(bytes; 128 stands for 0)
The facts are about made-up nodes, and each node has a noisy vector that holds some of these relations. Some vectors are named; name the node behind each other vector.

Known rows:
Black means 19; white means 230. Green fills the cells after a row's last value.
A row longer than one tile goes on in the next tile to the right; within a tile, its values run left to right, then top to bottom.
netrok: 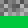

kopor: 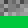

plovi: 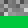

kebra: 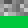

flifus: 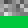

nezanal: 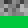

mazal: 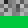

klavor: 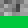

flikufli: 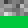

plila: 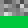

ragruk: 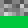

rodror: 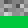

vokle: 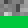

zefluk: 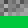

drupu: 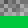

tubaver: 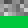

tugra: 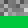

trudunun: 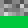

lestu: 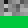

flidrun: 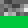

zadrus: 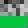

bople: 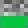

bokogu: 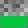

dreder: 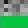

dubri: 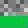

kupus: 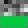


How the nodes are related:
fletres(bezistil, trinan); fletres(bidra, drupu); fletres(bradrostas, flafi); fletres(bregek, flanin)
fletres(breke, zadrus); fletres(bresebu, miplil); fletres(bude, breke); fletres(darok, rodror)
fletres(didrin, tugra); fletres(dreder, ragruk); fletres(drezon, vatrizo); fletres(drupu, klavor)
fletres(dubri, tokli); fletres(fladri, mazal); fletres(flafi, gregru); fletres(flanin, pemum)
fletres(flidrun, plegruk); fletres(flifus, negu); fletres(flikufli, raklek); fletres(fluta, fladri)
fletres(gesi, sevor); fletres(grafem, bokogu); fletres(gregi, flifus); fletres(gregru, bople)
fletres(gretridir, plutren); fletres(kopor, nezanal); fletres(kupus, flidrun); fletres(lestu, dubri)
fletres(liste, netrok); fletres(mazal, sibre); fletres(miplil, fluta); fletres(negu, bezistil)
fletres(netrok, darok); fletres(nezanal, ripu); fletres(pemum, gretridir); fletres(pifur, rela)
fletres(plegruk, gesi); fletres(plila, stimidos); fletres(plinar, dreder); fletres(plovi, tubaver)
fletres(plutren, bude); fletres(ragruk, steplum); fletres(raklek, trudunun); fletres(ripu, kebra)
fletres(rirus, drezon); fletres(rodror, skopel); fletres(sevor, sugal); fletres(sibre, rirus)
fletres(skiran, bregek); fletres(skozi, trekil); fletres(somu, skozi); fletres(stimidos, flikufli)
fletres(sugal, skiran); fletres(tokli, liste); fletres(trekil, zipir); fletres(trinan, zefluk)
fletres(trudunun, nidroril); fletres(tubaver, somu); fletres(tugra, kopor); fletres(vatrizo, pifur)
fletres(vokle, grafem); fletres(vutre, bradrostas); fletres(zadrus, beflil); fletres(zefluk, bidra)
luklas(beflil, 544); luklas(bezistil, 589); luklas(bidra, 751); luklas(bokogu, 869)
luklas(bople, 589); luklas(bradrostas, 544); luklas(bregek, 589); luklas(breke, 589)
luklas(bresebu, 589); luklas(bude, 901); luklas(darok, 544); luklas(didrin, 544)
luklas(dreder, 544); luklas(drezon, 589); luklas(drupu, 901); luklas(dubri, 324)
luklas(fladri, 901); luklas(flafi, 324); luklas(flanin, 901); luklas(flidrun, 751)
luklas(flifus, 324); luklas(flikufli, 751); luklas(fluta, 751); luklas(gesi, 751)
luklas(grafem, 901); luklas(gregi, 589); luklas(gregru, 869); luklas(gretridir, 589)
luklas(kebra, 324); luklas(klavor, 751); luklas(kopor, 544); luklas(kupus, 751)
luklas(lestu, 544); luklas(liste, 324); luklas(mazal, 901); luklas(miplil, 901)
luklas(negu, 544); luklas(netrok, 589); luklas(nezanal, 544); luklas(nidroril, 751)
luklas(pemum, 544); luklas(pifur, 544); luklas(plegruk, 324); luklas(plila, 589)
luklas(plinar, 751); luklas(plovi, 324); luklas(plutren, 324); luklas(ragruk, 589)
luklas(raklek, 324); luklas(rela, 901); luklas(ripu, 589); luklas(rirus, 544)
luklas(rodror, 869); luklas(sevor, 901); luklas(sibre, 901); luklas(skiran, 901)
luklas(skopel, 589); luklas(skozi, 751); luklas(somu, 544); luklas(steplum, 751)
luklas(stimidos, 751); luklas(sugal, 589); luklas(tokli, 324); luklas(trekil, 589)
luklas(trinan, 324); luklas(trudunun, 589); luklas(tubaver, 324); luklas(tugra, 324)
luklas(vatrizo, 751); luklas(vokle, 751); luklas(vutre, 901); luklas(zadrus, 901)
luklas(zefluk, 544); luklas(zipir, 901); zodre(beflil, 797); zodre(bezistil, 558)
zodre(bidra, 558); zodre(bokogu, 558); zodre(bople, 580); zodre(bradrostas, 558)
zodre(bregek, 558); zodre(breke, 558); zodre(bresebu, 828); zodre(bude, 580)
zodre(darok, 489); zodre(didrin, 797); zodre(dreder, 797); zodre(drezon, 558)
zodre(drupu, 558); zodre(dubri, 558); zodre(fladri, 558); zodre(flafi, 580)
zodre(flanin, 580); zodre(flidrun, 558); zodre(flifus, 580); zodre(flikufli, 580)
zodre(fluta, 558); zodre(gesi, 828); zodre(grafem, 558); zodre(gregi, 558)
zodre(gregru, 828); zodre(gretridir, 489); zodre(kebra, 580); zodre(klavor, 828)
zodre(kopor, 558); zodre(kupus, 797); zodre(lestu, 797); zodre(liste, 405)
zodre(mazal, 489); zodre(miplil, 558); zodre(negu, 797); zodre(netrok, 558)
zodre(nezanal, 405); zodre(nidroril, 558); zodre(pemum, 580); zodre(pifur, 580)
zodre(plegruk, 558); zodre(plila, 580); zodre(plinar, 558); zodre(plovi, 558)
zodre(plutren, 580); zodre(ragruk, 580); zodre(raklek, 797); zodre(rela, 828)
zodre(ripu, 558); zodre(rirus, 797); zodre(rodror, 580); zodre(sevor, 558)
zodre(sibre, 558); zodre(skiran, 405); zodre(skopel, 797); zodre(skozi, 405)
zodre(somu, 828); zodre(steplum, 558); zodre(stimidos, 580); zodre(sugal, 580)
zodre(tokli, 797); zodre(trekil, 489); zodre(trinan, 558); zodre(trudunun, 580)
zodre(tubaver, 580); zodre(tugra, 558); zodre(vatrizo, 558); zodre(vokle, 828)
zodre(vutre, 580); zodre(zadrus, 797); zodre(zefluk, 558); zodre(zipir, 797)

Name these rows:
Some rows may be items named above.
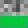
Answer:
rela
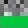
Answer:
fluta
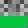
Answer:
trekil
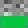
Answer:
rodror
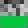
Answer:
zadrus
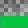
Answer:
grafem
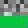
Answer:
bresebu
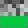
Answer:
bude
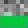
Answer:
vutre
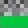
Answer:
fladri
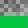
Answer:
drupu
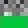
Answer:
fluta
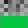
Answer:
darok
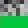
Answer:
beflil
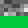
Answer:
flidrun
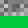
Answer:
drezon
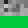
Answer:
rirus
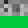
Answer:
zipir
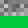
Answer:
drezon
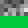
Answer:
bregek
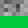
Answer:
gregru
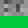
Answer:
somu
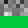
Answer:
fluta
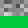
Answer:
rodror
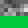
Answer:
sevor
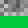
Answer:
vatrizo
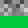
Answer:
liste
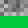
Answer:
vatrizo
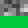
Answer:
gesi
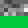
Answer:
plegruk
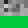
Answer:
rirus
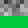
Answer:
skozi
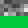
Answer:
flidrun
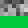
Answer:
flanin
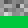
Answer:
rodror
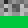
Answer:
skopel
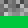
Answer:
gregi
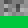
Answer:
somu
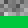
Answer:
bidra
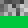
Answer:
breke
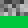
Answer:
pemum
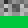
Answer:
skopel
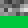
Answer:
skiran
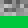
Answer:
pifur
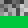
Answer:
gretridir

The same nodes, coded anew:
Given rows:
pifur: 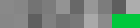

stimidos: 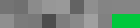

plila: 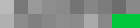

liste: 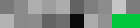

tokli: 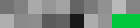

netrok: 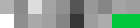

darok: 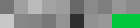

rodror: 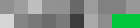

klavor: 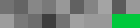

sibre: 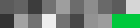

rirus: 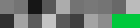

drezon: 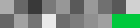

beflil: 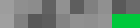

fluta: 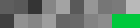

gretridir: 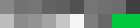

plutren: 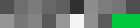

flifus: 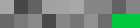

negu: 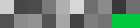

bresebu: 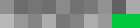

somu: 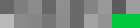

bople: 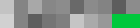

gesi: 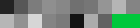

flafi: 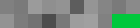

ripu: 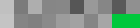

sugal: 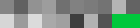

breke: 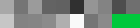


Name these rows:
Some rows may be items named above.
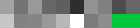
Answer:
breke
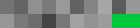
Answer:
klavor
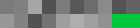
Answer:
zadrus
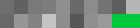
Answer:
miplil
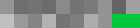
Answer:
bresebu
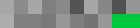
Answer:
bokogu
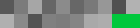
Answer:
rela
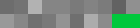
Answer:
vutre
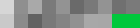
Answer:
skopel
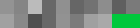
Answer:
zipir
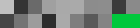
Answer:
bidra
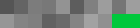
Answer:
vokle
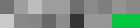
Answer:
darok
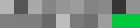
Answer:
drupu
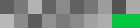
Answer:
rela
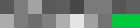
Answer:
bude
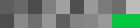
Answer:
vatrizo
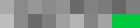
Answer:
trekil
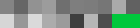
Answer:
sugal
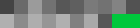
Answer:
flanin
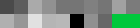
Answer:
sevor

